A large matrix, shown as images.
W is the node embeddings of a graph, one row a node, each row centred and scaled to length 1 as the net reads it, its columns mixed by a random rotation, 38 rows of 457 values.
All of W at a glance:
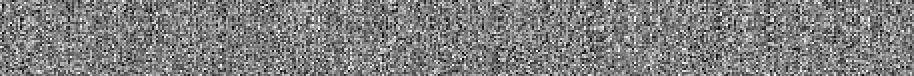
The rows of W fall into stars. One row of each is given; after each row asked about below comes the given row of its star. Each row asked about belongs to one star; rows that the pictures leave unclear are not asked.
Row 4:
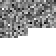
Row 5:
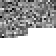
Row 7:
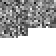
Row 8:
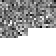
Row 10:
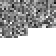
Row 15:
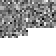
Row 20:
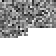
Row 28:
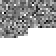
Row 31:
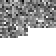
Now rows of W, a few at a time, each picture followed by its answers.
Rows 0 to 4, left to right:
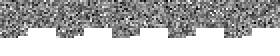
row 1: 20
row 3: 20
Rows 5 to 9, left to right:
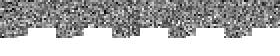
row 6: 5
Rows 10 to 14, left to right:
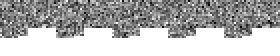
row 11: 20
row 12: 31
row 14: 10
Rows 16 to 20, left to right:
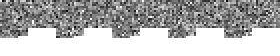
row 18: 20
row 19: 8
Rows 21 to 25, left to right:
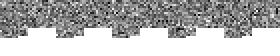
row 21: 10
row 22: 31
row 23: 28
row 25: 8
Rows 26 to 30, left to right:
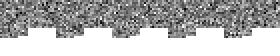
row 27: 4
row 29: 4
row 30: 15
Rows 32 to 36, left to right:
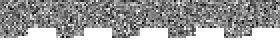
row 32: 28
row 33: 31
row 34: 5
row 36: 15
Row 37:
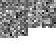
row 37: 7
